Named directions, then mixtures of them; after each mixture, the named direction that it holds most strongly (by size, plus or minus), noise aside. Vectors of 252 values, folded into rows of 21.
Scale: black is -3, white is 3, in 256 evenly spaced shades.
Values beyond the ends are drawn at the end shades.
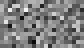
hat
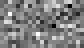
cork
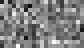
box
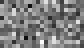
box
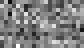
box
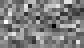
cork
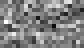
cork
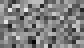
hat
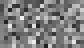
hat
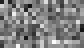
box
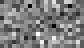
cork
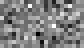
cork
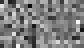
box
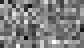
box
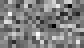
cork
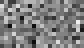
hat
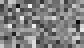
hat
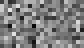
hat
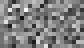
hat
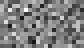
hat
